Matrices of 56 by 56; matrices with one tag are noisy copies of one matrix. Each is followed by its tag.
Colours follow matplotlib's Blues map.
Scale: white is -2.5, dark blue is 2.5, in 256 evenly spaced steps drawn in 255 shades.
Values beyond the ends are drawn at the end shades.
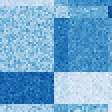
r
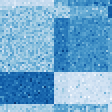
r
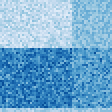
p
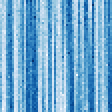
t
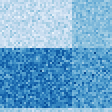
p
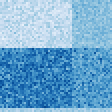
p
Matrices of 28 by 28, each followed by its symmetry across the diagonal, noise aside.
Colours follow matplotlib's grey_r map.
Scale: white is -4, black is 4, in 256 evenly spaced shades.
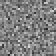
antisymmetric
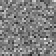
neither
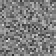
neither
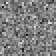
antisymmetric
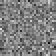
antisymmetric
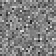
antisymmetric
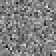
antisymmetric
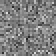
antisymmetric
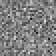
neither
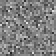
antisymmetric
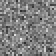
neither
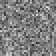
neither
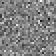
neither
